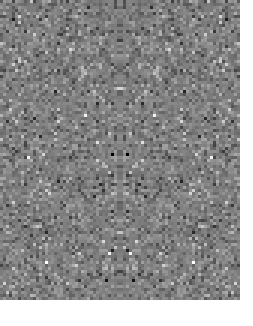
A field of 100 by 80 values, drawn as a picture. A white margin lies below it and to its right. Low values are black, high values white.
Slope: none. Mirror symmetry: left to right. Histogram: heavy tails on both sides. Seam: none. Average level on the scale: 50%.
